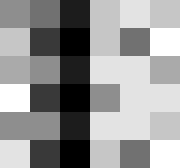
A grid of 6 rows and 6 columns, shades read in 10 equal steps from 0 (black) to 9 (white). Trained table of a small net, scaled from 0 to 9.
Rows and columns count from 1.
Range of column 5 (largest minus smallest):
4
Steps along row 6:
down down up down up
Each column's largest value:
9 5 1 8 8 9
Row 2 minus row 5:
2 -3 -1 -1 -4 2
